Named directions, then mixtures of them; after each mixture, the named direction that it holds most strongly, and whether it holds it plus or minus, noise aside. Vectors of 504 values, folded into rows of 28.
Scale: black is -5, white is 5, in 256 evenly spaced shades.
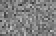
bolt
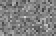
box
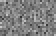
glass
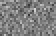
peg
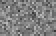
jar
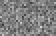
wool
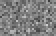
box, plus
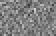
peg, plus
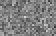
box, plus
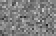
box, minus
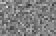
bolt, minus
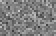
jar, minus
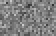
peg, plus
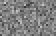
wool, plus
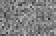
bolt, plus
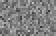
jar, plus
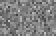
jar, minus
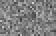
jar, plus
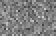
jar, plus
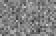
wool, minus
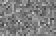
wool, plus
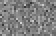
wool, plus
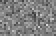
jar, plus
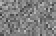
peg, plus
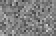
box, plus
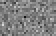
box, minus
